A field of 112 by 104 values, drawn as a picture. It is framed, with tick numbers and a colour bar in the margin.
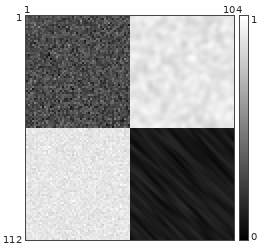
It is made of 2 by 2 panels. Panel 1,1: low, fine-grained. Panel 1,2: very high, blotchy, faint in contrast. Panel 2,1: very high, fine-grained, faint in contrast. Panel 2,2: very low, slanting down to the right, faint in contrast.
